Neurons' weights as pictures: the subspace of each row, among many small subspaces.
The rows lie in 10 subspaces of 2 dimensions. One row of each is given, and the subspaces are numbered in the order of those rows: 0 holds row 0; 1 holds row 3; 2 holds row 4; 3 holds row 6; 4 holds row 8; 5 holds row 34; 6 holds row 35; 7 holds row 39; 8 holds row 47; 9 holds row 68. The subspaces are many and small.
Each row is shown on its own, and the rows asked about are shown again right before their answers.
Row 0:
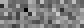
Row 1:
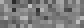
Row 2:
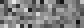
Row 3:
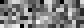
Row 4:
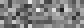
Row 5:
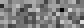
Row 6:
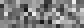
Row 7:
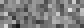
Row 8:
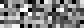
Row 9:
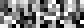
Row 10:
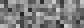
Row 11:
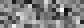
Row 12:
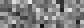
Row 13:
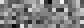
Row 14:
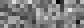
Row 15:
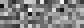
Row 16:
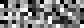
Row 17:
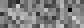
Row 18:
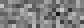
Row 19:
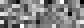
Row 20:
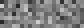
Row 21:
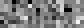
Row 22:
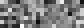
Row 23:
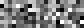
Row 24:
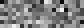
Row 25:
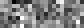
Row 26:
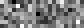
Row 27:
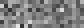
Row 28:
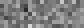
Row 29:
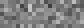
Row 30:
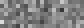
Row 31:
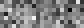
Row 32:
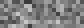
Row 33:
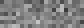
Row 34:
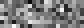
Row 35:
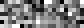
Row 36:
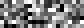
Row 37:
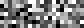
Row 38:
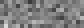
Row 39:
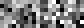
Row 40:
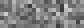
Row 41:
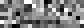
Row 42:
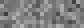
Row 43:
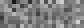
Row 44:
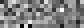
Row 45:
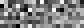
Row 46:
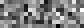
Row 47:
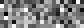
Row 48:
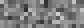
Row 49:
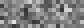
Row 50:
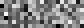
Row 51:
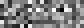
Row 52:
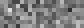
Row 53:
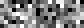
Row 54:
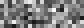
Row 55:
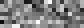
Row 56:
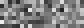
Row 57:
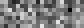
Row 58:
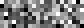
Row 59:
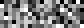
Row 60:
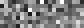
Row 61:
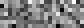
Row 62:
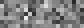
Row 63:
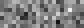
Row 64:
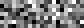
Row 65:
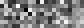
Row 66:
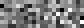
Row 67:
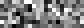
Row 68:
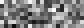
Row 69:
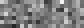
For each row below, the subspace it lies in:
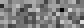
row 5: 7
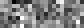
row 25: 1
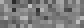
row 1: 2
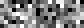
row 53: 9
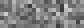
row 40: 5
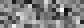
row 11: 1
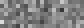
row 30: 9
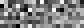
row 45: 4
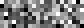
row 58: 8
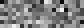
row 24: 1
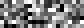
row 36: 9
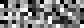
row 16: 0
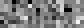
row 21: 2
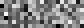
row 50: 8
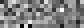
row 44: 2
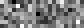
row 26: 9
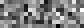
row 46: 3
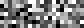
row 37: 4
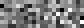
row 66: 7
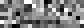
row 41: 6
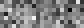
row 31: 8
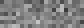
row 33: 1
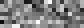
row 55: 6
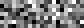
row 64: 4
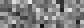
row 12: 5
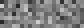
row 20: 0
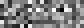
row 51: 2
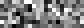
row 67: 6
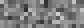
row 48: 3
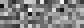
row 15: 4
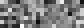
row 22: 6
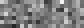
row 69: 1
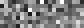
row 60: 4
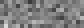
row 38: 9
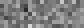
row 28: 8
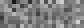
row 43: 2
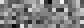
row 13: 1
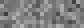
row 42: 3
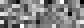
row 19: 6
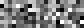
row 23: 7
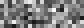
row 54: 9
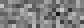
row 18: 7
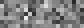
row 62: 3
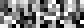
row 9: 7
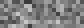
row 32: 6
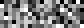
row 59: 8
